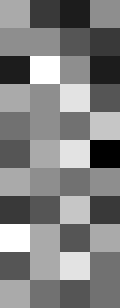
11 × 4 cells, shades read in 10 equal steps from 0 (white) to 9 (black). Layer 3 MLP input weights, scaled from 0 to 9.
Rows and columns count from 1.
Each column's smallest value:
0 0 1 2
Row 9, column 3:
6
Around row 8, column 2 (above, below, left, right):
4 3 7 2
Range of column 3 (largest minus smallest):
7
